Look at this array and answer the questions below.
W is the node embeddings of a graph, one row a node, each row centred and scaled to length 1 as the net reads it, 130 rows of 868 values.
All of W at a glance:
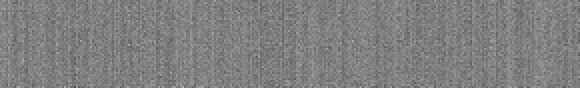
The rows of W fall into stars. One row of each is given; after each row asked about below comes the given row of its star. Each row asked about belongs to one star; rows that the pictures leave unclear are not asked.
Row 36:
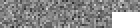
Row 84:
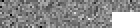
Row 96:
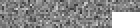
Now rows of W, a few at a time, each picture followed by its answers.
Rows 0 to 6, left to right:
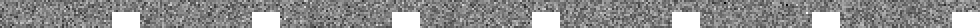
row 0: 96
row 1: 96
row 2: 96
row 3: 96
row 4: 36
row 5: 84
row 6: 96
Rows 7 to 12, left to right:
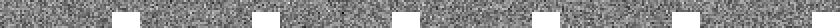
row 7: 36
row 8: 36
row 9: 96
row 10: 84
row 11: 96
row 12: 96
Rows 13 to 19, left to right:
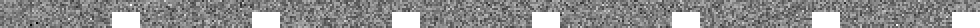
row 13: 36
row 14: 96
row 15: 36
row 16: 36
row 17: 96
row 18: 84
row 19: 96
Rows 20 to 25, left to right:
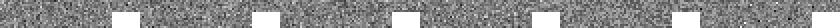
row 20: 84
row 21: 36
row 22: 96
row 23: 36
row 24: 36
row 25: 84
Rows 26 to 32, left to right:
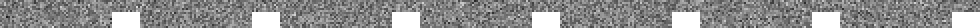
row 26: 84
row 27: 84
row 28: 84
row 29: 84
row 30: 36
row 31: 36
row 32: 96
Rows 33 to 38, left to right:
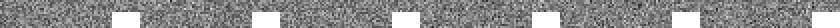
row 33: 96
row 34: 36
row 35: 36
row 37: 36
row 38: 84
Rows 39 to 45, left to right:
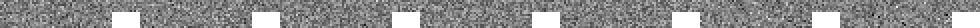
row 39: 84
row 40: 36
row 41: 36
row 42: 36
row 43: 96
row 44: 36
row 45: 96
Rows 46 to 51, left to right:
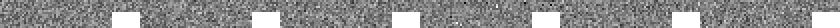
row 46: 96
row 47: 84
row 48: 36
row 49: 36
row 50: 96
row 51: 36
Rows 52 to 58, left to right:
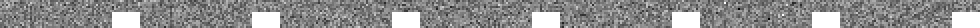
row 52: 96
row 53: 96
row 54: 36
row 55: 84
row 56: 36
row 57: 84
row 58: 96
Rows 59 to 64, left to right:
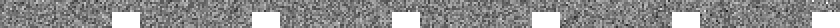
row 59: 96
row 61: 96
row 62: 84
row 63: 96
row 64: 96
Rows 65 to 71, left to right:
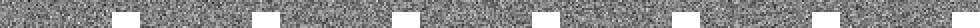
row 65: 96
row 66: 36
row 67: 36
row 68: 36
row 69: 84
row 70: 96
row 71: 84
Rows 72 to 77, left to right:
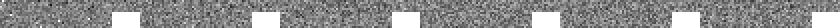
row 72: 84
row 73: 84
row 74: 96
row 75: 36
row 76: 84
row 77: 84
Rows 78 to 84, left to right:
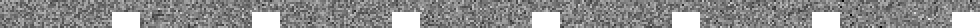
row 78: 96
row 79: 36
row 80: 96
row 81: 84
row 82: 36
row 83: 96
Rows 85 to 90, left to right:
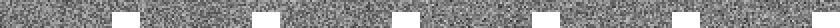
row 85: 36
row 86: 84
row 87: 96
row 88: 36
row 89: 96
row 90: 36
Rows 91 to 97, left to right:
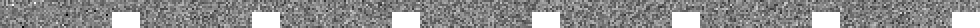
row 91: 96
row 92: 84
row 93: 96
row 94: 36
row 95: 96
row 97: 84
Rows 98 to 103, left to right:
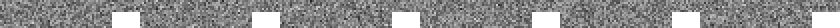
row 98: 36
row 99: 84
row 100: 36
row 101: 36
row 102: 96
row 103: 84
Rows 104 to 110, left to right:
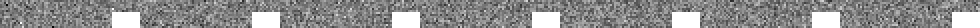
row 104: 96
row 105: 96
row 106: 36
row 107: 96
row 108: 36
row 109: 36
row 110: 84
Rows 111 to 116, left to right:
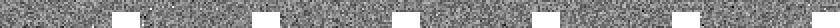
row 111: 96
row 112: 84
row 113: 96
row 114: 36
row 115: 36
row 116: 84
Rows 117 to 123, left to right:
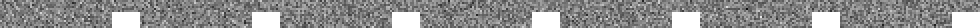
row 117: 36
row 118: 36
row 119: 96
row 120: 96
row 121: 84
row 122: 84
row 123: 36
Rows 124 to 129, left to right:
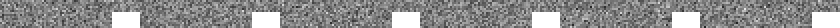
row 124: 96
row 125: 84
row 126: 84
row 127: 84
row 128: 84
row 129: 36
